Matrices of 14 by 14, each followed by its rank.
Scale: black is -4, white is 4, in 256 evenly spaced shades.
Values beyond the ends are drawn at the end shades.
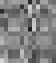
three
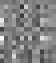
three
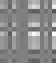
one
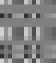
one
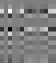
one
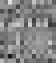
three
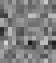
three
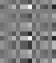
one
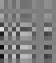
one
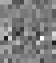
three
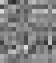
three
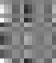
one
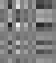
one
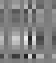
one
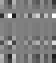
one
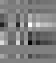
one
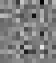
three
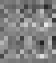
three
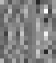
three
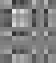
one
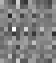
three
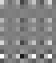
one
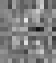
three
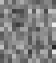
three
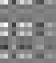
one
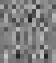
three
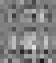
three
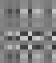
one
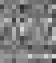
three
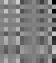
one
